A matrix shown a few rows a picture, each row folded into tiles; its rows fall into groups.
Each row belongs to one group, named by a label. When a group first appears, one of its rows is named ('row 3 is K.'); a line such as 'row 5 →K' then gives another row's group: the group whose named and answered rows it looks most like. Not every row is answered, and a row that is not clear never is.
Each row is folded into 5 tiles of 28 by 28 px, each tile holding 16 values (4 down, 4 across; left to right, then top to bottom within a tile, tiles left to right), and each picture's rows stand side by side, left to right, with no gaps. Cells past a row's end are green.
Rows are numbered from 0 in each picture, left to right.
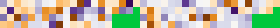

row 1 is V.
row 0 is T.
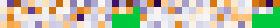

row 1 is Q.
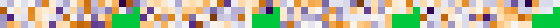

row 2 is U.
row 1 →T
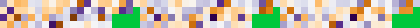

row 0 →T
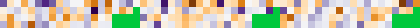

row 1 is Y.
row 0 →V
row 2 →Q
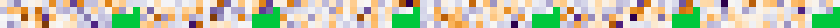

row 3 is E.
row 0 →E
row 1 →T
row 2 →Q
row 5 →Y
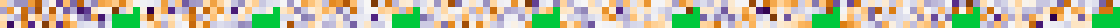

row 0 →E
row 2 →U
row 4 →U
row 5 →U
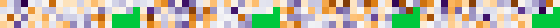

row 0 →Y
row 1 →V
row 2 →U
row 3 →Y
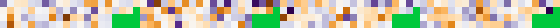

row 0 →V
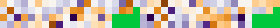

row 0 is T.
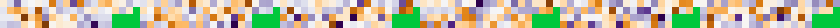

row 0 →E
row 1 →E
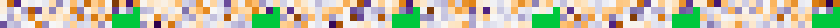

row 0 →Q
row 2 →T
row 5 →Q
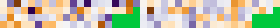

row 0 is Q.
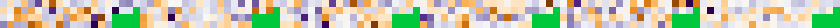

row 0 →E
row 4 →Q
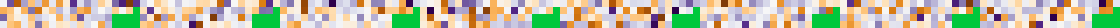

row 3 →V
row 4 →E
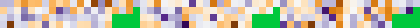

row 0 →U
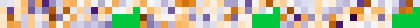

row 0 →V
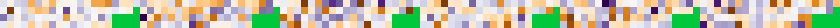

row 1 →T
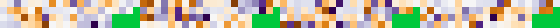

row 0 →E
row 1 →Y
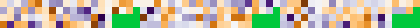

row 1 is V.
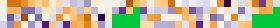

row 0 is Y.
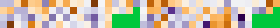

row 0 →U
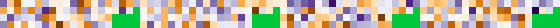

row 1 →E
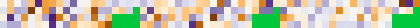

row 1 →T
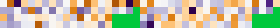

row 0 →Q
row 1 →Q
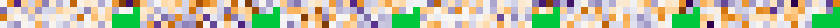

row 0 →Q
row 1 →U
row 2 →E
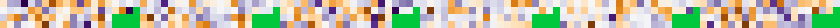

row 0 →Y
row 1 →Y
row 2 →E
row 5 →E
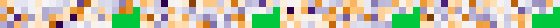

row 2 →V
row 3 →Y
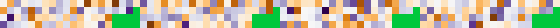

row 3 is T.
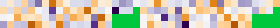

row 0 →E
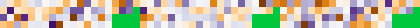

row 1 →Q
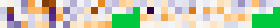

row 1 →V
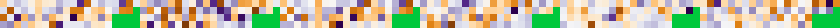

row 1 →E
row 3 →V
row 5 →Q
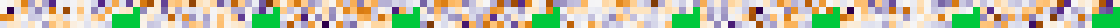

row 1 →Y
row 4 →U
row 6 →V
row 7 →T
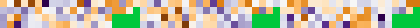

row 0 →U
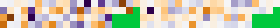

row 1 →V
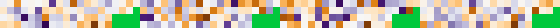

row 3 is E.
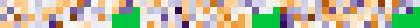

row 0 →T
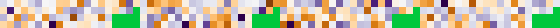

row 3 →Y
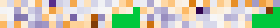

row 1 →U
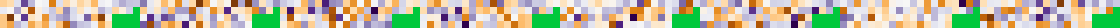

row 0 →Y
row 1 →U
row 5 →E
